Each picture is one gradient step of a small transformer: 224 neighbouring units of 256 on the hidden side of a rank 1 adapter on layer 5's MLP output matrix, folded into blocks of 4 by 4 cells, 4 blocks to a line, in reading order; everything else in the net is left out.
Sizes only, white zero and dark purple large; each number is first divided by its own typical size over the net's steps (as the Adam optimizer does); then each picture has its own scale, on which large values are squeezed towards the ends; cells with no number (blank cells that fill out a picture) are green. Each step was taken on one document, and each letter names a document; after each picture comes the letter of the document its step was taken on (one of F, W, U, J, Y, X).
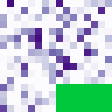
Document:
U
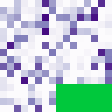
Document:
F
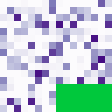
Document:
F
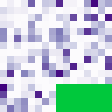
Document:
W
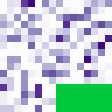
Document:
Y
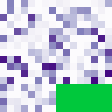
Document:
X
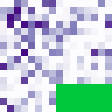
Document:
F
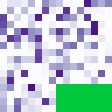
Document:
U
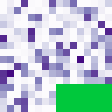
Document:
X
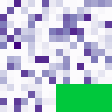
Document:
Y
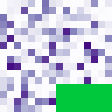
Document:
U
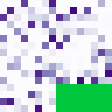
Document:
F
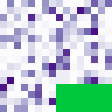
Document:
W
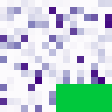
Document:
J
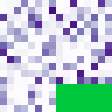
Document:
J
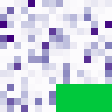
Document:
Y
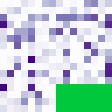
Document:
Y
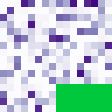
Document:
Y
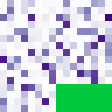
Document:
X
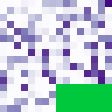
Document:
X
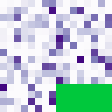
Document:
J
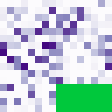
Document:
F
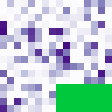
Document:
U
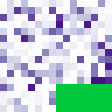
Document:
J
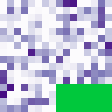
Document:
X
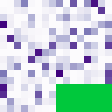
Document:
W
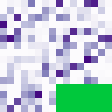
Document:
Y
